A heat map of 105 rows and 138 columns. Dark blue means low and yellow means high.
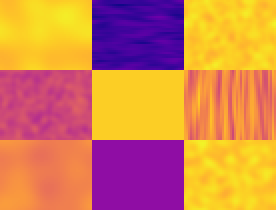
The table splits into 3 rows of 3 panels. Panel 1,1: very high, smooth, faint in contrast. Panel 1,2: very low, streaked across, faint in contrast. Panel 1,3: very high, blotchy, faint in contrast. Panel 2,1: middling, blotchy, faint in contrast. Panel 2,2: very high, flat. Panel 2,3: high, streaked downward. Panel 3,1: high, smooth, faint in contrast. Panel 3,2: low, flat. Panel 3,3: very high, blotchy, faint in contrast.
